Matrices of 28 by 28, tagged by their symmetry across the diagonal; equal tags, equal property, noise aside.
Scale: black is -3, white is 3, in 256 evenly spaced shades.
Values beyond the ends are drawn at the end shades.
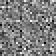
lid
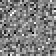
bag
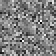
lid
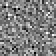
lid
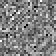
bag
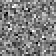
lid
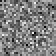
bag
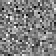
lid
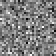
lid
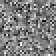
lid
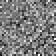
bag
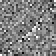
bag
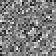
bag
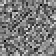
bag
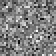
bag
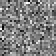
lid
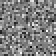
lid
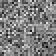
bag
